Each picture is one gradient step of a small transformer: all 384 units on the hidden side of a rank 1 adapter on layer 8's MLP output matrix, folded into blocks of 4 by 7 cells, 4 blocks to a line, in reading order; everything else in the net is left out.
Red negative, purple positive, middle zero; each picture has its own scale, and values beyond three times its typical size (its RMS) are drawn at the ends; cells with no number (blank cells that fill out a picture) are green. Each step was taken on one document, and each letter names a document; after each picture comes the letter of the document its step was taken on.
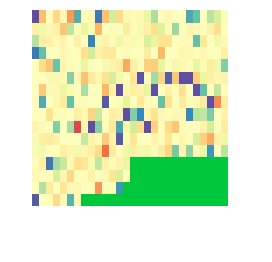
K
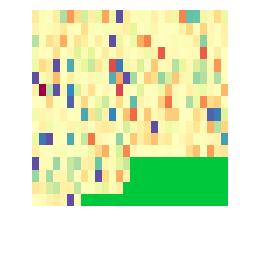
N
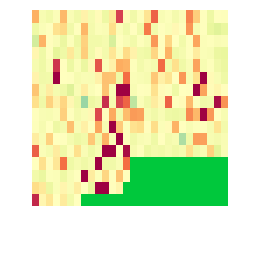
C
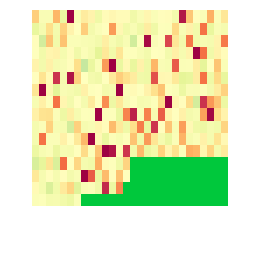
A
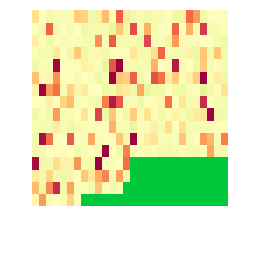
N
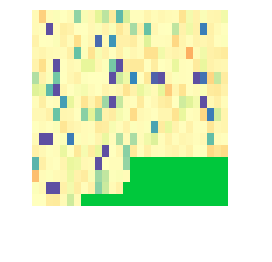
N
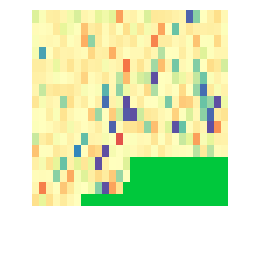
K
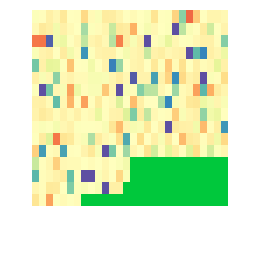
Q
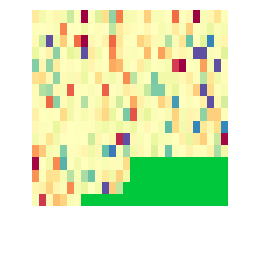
Q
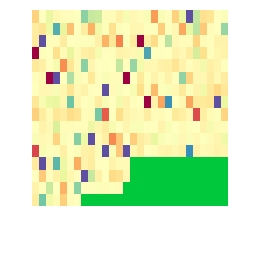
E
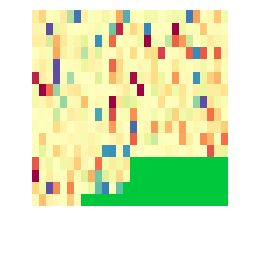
N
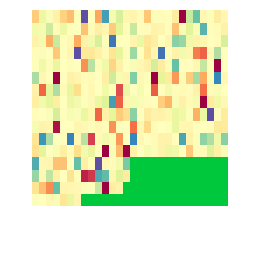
N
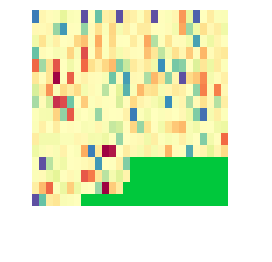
C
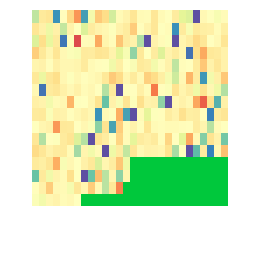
A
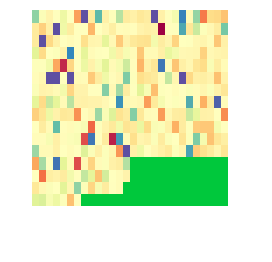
E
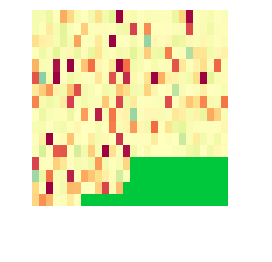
C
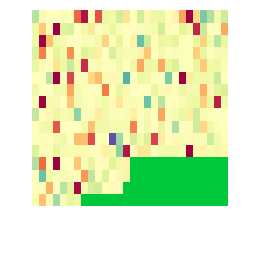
E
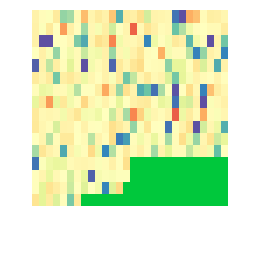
Q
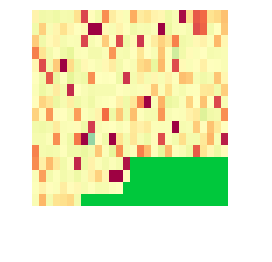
E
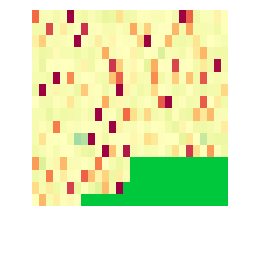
A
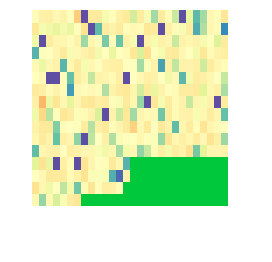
E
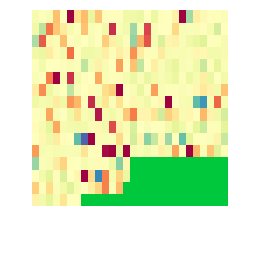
A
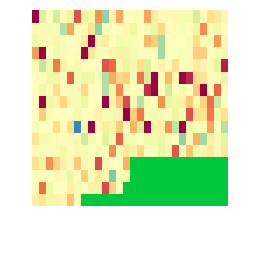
K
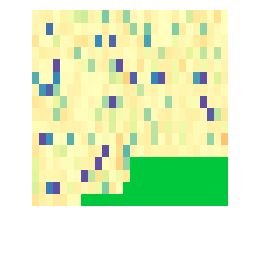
N
